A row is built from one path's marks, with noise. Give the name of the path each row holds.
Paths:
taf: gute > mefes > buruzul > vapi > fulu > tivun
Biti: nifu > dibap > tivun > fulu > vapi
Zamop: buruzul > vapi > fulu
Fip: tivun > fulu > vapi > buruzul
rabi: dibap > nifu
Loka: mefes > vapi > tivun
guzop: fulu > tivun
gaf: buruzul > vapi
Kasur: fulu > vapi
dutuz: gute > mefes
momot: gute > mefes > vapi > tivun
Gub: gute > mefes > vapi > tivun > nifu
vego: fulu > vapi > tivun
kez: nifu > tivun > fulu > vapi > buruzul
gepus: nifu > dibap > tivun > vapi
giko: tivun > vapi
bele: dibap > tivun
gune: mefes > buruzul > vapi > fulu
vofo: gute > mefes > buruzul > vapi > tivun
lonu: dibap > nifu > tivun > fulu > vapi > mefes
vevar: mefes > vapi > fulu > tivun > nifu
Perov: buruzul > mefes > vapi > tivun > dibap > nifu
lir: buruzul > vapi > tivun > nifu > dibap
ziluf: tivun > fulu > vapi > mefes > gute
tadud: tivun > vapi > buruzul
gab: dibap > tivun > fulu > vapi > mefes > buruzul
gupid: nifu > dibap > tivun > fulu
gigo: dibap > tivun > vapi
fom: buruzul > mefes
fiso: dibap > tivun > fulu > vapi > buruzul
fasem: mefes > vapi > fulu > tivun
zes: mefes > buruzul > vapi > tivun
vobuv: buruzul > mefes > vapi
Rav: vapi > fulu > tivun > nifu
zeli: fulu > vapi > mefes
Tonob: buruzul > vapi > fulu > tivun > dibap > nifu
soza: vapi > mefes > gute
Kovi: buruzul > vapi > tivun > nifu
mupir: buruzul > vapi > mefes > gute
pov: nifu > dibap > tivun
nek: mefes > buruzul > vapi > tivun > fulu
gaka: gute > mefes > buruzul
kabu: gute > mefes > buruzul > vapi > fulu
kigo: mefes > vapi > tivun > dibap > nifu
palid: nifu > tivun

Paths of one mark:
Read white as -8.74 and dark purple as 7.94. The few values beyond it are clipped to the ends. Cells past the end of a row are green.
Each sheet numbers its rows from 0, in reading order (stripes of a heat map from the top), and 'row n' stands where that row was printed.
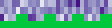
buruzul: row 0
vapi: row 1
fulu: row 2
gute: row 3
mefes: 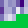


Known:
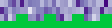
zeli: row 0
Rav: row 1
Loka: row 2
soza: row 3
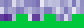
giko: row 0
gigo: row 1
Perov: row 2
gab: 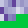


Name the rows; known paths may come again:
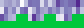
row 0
gaf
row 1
gepus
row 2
gupid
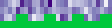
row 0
Gub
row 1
dutuz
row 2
gigo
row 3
kez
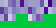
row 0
zeli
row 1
ziluf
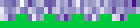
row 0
Tonob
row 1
palid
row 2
Fip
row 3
Perov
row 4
guzop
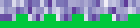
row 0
giko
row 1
bele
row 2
Biti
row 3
fiso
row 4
gab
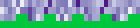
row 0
lir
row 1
soza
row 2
kigo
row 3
momot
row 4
vobuv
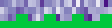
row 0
Rav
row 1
gune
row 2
Kovi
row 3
Loka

